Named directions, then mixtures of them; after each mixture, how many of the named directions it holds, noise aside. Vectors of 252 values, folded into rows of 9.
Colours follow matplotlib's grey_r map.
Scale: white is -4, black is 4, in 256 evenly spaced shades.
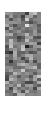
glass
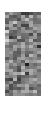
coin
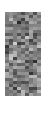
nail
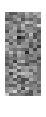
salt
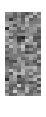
three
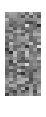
three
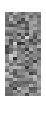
one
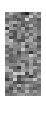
two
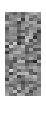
three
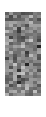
two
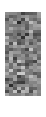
three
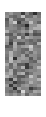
three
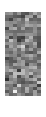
three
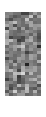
three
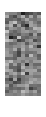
one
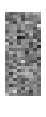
one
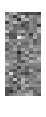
two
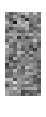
three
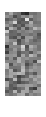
three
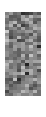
one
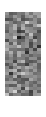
one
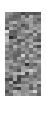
one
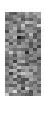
one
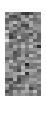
one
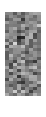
three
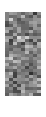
three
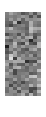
one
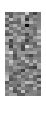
one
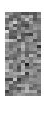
one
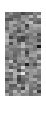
two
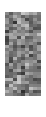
two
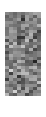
three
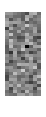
one
